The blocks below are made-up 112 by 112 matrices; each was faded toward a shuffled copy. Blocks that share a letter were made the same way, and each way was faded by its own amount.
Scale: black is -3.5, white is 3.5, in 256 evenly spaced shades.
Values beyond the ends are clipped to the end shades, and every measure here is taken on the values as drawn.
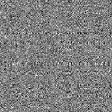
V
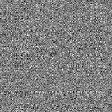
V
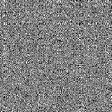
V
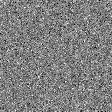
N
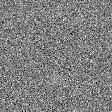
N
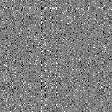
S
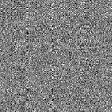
V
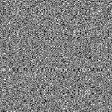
V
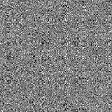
V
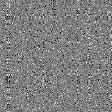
S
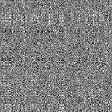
V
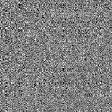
V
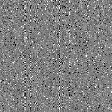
S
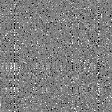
S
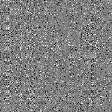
S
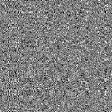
V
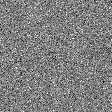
N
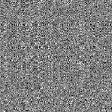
V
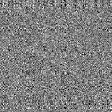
V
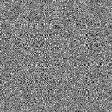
V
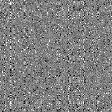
S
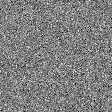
N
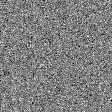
N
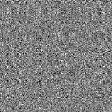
V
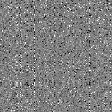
S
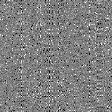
S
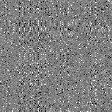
S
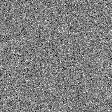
N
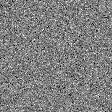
N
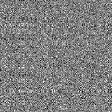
V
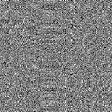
V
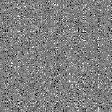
S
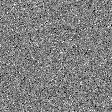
N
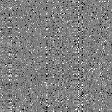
S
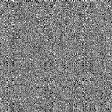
V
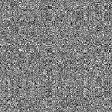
V
